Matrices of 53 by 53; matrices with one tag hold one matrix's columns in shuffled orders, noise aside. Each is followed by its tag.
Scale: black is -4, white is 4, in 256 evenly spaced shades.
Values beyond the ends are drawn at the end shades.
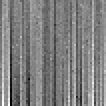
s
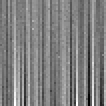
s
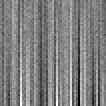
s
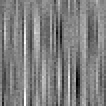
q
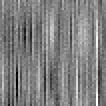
q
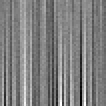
s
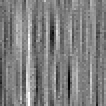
q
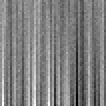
s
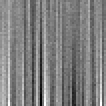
s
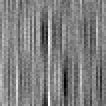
q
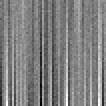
s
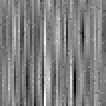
q
